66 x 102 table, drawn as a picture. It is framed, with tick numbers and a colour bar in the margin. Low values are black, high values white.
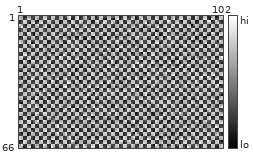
Average level on the scale: 50%. Odd rows or columns: none. Grain: checkered. Histogram: two levels. Slope: none.
